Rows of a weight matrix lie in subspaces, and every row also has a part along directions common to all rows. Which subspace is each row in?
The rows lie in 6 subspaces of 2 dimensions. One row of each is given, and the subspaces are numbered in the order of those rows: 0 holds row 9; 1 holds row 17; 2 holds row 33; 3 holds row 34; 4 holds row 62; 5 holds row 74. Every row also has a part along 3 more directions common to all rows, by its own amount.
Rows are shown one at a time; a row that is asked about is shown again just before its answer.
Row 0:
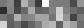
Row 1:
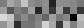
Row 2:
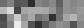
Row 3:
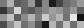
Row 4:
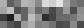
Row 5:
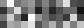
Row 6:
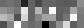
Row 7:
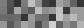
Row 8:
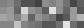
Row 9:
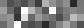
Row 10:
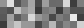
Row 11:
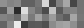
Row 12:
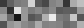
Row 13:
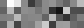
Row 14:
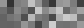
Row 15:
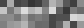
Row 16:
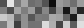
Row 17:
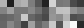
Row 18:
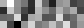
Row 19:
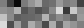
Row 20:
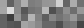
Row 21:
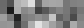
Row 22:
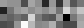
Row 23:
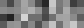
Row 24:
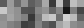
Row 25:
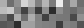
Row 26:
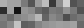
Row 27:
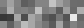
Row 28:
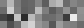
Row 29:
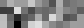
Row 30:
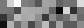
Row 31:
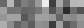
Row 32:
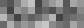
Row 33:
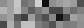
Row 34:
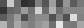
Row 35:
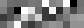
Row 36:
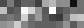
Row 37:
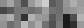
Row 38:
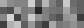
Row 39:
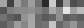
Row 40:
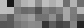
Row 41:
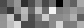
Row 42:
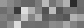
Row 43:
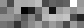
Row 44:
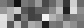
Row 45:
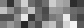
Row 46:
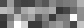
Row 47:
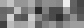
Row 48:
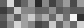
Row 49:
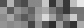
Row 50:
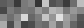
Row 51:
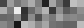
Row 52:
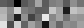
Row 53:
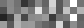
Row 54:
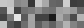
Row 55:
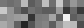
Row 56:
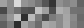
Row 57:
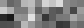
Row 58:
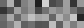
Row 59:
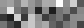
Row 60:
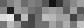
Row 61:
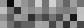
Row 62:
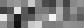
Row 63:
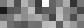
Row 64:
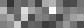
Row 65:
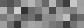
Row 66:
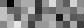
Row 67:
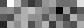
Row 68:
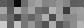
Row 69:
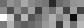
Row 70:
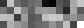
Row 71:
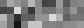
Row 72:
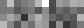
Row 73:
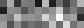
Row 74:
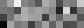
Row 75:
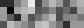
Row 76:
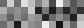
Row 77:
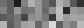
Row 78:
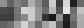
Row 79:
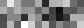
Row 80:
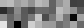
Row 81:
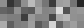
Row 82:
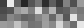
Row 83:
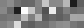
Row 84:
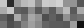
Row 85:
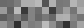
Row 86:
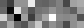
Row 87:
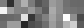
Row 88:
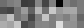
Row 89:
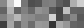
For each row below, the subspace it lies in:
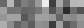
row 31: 1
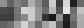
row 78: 1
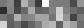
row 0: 2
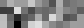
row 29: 4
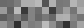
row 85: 0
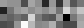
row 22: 1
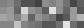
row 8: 0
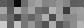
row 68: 5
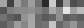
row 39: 1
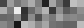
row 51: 0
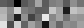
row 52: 5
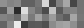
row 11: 0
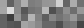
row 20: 3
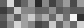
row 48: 2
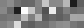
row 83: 0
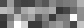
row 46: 4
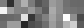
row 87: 1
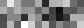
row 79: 2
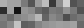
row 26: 0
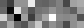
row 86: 4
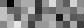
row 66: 4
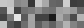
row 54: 4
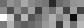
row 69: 3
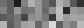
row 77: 5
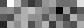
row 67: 5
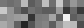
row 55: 1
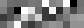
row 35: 0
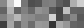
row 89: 5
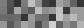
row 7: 5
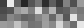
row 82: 3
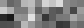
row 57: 3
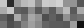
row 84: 3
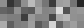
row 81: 5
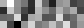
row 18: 4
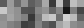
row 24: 1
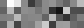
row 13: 5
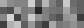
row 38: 2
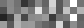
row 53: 3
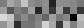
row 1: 3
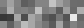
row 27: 3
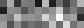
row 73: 2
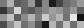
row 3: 2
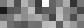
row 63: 2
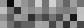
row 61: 2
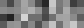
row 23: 1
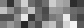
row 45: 1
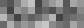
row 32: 4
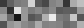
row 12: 4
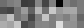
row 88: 3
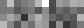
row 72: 1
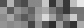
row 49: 1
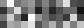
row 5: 2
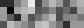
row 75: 4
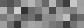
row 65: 0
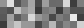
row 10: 2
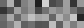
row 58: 2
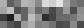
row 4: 3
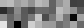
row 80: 4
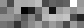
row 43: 0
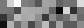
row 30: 5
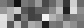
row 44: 5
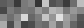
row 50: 2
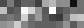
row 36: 0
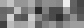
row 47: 2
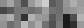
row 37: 1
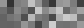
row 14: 5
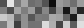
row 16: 3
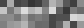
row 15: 0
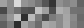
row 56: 5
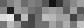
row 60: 3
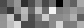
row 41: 3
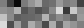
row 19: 5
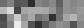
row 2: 4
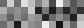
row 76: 3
